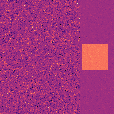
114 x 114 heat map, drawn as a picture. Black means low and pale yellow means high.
Stripes: none. Ninth with the highest average: middle right. Seam: vertical, 70% of the way across, the right part calmer. Odd patch: higher, in the middle right.
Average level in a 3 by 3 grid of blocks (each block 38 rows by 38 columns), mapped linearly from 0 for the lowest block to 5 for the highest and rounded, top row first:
000 | 005 | 000
